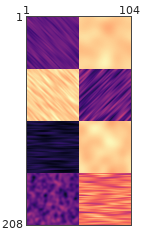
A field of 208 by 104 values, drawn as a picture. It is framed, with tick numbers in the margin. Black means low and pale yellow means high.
The table splits into 4 rows of 2 panels. Panel 1,1: low, slanting down to the right, faint in contrast. Panel 1,2: very high, smooth, faint in contrast. Panel 2,1: very high, slanting down to the right, faint in contrast. Panel 2,2: low, slanting up to the right. Panel 3,1: very low, streaked across, faint in contrast. Panel 3,2: very high, smooth, faint in contrast. Panel 4,1: low, blotchy. Panel 4,2: high, streaked across.
